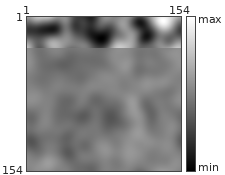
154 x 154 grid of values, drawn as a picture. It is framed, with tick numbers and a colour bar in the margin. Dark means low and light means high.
The bottom part is calmer, past a seam about 20% of the way down. There are no lone odd cells. Neither half mirrors the other.
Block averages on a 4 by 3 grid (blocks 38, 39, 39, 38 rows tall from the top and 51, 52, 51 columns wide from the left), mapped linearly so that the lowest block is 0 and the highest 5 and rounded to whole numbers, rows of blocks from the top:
1 0 3
3 4 4
3 2 4
3 4 5
